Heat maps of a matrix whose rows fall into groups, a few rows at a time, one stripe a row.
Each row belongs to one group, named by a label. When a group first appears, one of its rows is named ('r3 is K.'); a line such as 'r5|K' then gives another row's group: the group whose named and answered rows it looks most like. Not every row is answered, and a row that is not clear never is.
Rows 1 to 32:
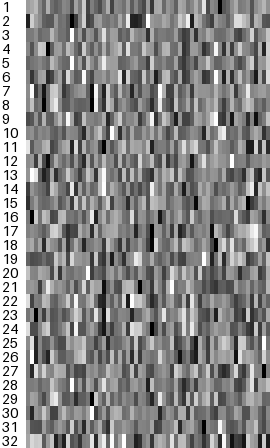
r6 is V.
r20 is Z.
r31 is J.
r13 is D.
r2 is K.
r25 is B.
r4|V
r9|V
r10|J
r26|B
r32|D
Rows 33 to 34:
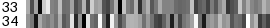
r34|J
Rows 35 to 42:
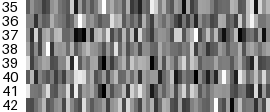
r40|B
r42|V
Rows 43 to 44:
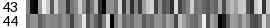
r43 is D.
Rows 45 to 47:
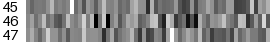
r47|Z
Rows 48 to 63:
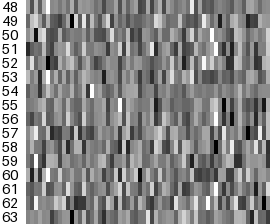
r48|Z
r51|V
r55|V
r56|V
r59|D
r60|Z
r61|V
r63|K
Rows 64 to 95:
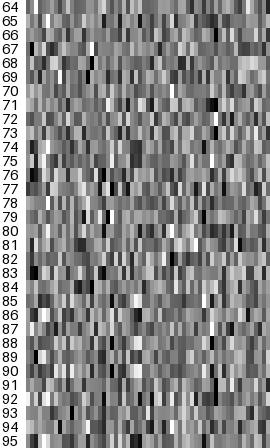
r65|Z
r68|B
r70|D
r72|V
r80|Z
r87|D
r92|Z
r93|K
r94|Z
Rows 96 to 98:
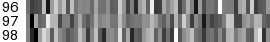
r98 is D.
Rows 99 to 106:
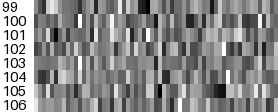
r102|V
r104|J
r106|Z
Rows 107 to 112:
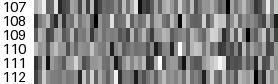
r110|Z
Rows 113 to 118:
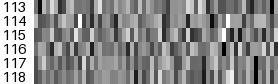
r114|J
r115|V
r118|J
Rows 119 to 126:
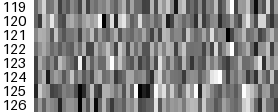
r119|J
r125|K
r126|K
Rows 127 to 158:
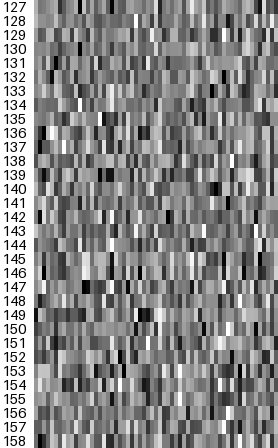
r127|K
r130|K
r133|D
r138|J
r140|V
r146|B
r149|K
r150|J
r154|D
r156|J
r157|V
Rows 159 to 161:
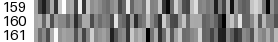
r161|Z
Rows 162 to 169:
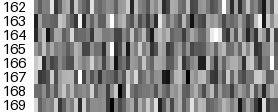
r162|V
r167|J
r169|K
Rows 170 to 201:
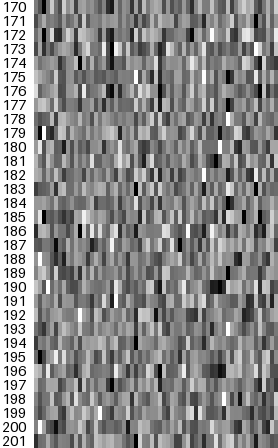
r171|J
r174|K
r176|K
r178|J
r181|V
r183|J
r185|B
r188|D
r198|V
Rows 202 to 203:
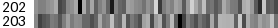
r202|K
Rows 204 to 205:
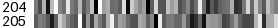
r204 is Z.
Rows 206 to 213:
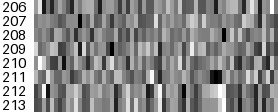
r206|B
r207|K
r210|D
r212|V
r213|V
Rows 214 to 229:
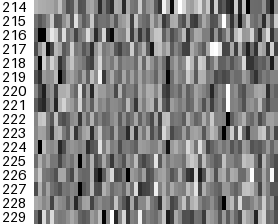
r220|J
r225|K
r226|B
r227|K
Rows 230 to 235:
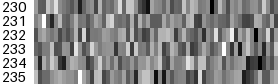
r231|D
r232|J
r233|V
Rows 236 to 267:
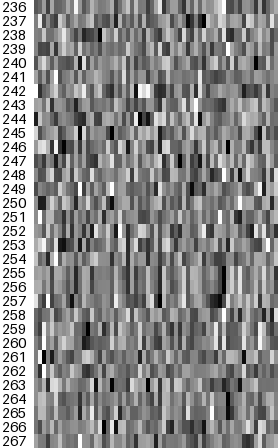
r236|V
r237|B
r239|J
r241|Z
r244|K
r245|K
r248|V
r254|Z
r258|V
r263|Z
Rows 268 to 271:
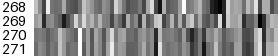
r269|B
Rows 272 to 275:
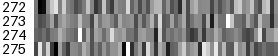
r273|J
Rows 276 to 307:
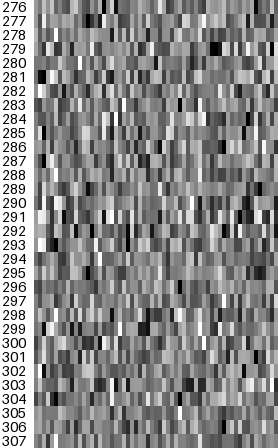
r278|Z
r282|D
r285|B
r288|Z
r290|D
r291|D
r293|D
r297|V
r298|Z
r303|B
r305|Z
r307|Z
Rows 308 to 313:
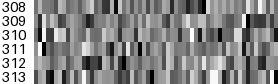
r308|B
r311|B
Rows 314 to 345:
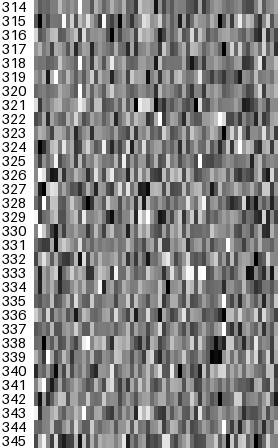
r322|V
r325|Z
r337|V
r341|D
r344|V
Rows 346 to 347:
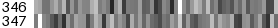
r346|Z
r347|D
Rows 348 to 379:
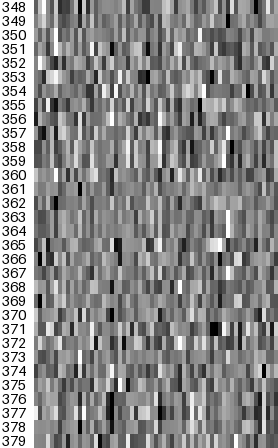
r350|Z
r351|Z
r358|V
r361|K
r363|J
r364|J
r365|V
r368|Z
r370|K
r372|Z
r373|J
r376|K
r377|K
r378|K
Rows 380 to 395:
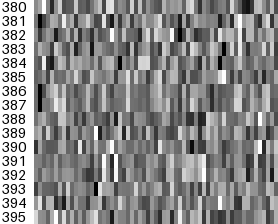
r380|D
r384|D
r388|B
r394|D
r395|Z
